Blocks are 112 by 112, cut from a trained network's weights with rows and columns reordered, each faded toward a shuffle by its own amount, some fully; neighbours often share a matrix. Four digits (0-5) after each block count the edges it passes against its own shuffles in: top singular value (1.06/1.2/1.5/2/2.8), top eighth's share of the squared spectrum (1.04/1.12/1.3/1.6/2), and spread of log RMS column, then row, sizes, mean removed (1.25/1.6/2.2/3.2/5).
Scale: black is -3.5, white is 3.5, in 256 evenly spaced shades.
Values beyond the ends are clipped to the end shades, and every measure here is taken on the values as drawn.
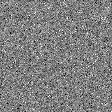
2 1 0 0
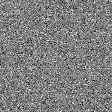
1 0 0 0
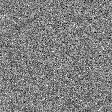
1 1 0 0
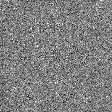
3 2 0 1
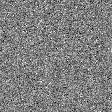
2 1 0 0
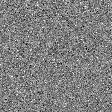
0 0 0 0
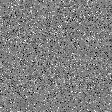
2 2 0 1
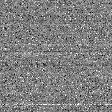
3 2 1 1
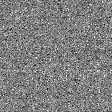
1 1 0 0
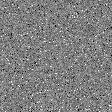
1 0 0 0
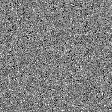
2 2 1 0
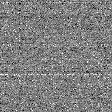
3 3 1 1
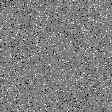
1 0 0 0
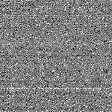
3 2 1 1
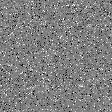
2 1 0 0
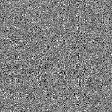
3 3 2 2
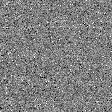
2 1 0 0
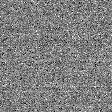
2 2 0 0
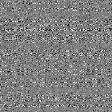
4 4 0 4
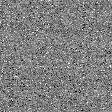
1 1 0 0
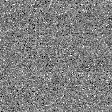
2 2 1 0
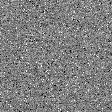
1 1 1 0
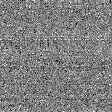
3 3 1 1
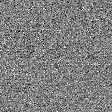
2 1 0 0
